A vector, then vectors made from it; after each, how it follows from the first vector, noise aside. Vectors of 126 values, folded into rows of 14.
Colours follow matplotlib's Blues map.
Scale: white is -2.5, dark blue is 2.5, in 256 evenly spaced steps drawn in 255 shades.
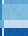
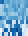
sign-scrambled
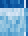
reversed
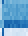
negated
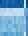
reversed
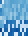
sign-scrambled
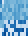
sign-scrambled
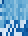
sign-scrambled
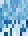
sign-scrambled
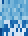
sign-scrambled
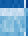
reversed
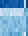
reversed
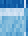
reversed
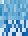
sign-scrambled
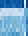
reversed
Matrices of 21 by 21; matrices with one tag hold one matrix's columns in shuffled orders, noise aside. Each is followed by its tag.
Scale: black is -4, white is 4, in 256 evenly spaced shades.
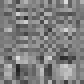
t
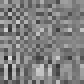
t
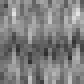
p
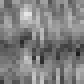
p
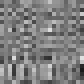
t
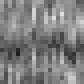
p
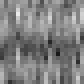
p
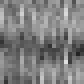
p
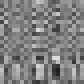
t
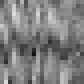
p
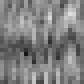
p
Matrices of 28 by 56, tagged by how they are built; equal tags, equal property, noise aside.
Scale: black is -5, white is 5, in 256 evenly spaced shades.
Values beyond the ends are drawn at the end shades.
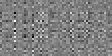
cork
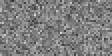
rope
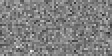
rope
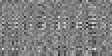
cork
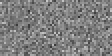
rope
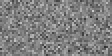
rope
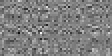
cork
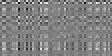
cork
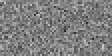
rope
